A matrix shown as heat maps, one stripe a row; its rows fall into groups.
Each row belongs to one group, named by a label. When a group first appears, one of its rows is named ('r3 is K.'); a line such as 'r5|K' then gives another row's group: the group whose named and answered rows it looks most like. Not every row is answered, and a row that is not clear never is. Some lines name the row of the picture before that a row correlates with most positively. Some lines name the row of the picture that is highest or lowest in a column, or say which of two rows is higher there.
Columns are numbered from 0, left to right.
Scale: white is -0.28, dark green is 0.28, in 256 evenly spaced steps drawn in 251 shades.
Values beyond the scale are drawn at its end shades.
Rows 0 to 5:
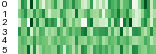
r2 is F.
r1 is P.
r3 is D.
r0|F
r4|P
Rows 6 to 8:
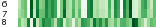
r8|D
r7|F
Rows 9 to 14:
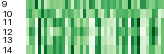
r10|P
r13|F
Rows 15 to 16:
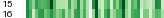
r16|P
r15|P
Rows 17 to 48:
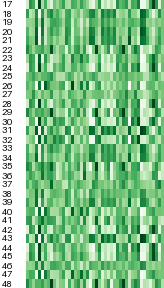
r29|P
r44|F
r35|P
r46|D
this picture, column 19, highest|36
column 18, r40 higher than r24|Yes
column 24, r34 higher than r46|No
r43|D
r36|P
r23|F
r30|F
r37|P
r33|D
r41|P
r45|F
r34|D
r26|F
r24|F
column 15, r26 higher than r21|Yes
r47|F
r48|P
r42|F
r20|D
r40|F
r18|D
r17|F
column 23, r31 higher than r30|No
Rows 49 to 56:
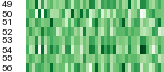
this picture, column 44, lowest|52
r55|P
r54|D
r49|D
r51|P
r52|P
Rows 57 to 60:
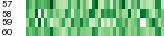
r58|D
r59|F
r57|P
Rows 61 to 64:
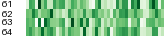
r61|F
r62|P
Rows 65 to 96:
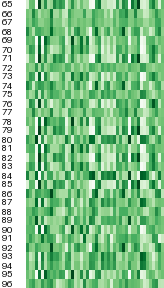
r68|P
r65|F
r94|D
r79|F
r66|P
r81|F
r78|F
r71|F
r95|F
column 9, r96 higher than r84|Yes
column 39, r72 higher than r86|Yes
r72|D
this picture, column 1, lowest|93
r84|D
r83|F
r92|P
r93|D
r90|F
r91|P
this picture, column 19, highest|91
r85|F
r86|P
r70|F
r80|D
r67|P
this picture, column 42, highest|76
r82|F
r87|D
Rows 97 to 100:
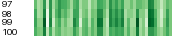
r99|D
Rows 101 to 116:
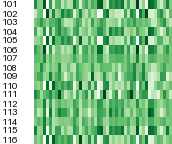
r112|D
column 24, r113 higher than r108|No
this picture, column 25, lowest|111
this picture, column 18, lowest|113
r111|P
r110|F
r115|D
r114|D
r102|F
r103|P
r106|D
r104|D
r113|D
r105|F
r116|F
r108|P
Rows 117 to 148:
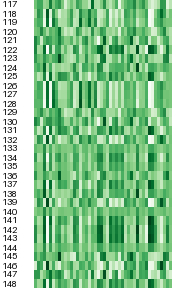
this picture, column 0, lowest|146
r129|P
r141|D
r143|D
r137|D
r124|D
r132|F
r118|F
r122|D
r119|F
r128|F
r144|D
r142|D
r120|P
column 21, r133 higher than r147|Yes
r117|P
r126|F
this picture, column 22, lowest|146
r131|D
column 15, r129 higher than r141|Yes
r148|D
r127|F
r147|P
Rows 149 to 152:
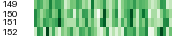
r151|P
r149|P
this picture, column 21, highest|149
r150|P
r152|F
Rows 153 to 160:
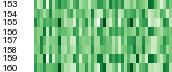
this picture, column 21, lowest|155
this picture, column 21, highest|159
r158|P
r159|D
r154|P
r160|P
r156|D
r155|P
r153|D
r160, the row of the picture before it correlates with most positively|151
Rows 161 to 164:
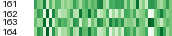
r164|F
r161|D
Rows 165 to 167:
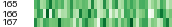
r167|P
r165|P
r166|F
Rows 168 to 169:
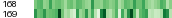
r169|P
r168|P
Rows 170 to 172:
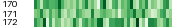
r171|P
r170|P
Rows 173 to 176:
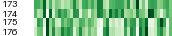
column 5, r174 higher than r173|Yes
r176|F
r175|F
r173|D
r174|D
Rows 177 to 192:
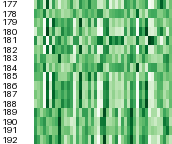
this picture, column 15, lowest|181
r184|D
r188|F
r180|F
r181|D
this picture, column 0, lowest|180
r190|P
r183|P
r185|F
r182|F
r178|D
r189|P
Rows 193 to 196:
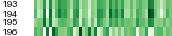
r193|D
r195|D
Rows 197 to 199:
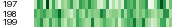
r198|P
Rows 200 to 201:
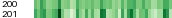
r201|P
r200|P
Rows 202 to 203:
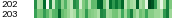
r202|D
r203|P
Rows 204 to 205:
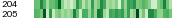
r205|D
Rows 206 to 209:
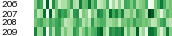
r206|F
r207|D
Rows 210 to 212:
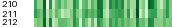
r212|D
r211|D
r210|D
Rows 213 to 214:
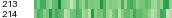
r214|P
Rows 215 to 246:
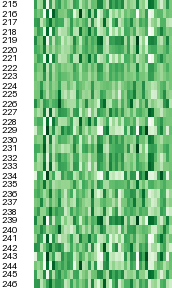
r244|F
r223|D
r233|D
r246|P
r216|F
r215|D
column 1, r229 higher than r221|No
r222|D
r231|D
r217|P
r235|D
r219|D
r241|F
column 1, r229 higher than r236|No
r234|F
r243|F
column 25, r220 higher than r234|Yes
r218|F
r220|D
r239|D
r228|F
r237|P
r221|F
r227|D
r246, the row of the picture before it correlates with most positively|214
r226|P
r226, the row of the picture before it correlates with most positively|213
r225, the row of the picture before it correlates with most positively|213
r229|F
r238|P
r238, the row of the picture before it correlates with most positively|214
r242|P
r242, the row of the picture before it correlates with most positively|214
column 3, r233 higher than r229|Yes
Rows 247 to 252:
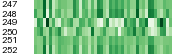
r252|D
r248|D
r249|F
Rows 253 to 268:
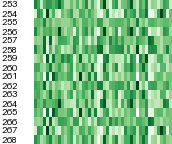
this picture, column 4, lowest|258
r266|D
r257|D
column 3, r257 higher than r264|Yes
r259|F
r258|D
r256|P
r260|P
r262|D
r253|P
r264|P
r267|F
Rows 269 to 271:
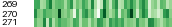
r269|P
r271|D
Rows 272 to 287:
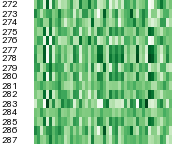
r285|D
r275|D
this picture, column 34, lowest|283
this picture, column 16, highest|273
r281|P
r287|P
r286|P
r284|P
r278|D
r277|D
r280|D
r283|F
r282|D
